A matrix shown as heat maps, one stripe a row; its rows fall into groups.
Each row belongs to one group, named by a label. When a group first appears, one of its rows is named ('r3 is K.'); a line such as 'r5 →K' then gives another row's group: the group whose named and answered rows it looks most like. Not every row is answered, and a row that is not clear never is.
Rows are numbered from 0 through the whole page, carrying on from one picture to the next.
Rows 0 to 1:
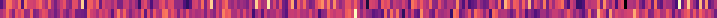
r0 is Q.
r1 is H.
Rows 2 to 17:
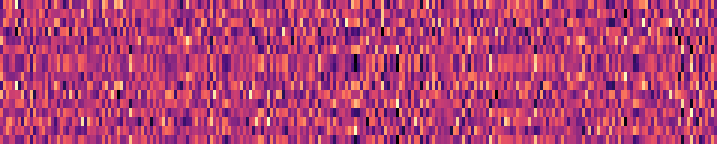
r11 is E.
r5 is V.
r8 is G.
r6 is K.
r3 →Q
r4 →E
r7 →H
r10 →K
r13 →H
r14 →G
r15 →Q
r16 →H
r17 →G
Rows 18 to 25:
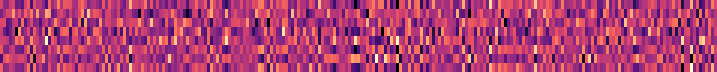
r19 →Q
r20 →K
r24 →H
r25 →G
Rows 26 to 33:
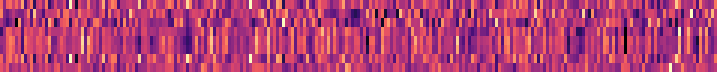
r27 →G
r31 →Q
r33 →E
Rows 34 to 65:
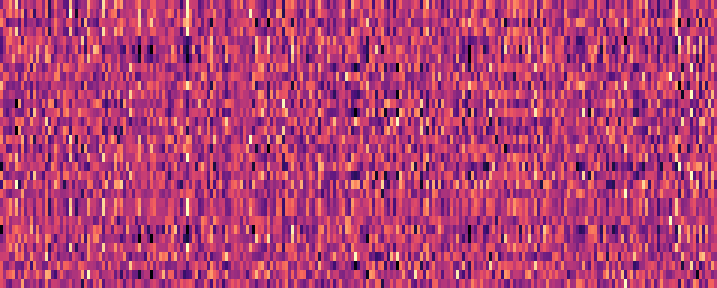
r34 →E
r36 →K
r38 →Q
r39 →Q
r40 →Q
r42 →E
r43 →K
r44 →G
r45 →V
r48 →V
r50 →K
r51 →E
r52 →Q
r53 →G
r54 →E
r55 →K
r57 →E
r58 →E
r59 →Q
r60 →Q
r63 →G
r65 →K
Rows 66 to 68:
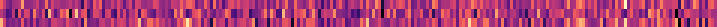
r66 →K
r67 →V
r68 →K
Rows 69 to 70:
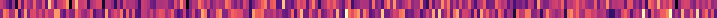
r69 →V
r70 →E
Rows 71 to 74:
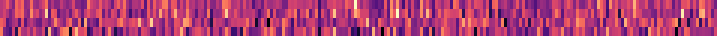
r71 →H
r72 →H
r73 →K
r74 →V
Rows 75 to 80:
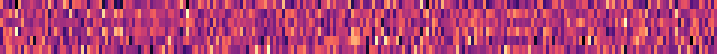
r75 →V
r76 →E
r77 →K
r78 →E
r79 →H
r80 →Q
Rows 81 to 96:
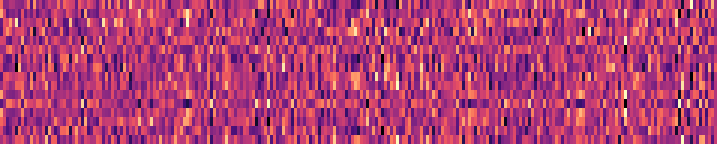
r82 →K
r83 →E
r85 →K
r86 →Q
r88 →V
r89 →H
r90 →H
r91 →K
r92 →Q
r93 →K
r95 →V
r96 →H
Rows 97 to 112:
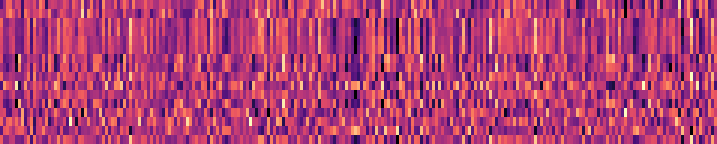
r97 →Q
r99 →G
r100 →G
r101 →G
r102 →G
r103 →V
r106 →E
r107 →G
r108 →V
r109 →K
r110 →E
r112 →G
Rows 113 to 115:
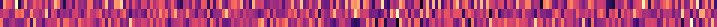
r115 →G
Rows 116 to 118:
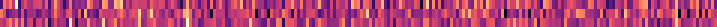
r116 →E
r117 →K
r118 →E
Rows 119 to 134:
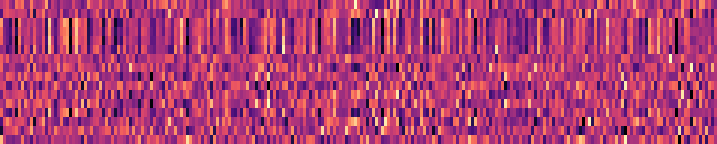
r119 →H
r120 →H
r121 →V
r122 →V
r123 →V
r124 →V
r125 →E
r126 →G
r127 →Q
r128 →K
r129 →H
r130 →Q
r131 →V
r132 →H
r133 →Q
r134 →K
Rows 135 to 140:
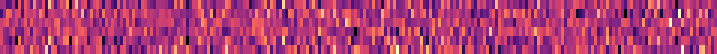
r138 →G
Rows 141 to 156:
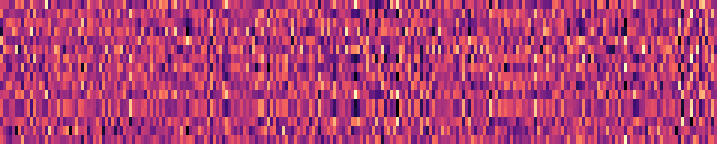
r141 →H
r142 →G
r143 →Q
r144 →Q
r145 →K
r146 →E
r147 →G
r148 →K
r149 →G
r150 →Q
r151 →H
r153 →G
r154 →H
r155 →V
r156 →K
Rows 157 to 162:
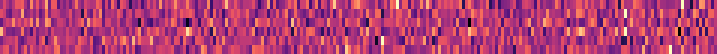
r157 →H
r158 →K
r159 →Q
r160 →K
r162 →E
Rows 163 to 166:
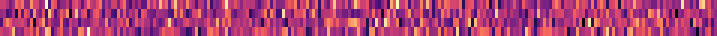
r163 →H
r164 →V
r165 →H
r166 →Q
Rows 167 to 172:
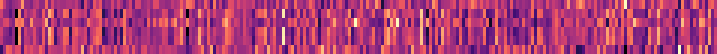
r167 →K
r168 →V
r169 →H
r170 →V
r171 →V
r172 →Q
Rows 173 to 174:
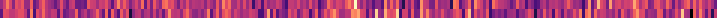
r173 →H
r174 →H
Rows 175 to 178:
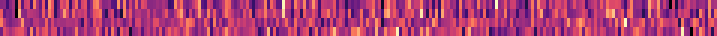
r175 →V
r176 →V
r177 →K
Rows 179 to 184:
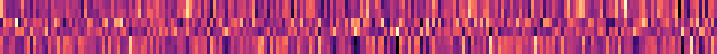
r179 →K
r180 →K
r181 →E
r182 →H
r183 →G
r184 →G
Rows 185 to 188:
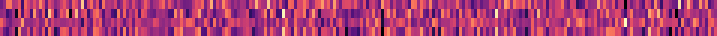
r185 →Q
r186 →V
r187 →K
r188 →V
